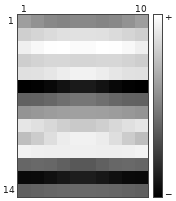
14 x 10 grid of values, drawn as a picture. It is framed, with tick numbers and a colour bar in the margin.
The left and right halves mirror each other. Streaks run across, left to right. Overall the values sit about 60% of the way up the scale.
